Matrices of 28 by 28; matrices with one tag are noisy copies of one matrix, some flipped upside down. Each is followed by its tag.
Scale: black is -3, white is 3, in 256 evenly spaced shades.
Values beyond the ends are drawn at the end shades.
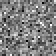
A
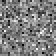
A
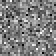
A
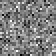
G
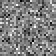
G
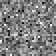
A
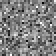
A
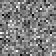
G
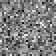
A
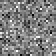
G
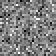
G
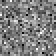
A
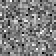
A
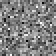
A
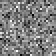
G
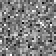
A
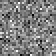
G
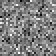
G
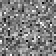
A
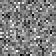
G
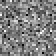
A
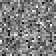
A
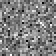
A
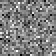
G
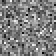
A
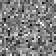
A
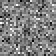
G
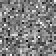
A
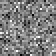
G
